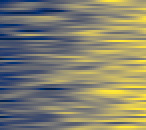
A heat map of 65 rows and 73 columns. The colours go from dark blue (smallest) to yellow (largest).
Average level on the scale: 50%. Slope: up to the right. Grain: streaks across.
